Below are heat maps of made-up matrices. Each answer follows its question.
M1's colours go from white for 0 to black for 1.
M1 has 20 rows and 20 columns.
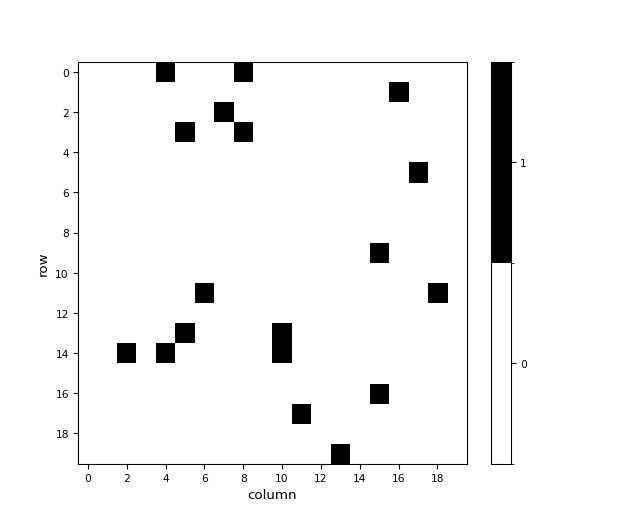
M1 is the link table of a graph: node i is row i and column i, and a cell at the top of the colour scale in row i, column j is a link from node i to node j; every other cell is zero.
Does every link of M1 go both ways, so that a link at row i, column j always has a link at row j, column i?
no
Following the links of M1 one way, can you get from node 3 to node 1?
no
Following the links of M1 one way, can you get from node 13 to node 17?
yes
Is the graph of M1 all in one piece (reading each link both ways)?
no
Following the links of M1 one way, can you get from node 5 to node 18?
yes
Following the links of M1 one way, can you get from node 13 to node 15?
no
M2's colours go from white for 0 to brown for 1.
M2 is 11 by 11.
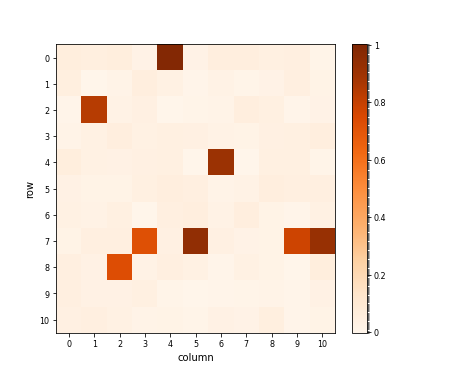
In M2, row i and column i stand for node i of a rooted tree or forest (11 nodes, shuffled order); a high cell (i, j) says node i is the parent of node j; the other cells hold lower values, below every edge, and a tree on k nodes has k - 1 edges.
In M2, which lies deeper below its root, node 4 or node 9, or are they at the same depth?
the same depth
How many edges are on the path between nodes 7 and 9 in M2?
1
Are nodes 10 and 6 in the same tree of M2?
no
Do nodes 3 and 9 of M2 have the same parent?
yes
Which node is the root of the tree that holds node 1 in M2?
8
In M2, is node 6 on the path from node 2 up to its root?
no
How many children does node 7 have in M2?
4
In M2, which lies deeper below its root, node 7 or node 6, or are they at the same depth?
node 6
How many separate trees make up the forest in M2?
3
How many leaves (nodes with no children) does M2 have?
6
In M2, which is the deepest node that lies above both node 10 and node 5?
7
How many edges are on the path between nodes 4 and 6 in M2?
1
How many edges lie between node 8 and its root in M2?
0
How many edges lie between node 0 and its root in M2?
0
